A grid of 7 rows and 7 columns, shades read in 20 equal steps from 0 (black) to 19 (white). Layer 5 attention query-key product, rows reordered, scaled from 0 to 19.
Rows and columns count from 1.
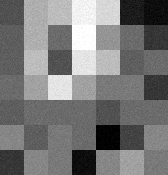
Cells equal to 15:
0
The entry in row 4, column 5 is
9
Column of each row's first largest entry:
4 4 4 3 2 1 6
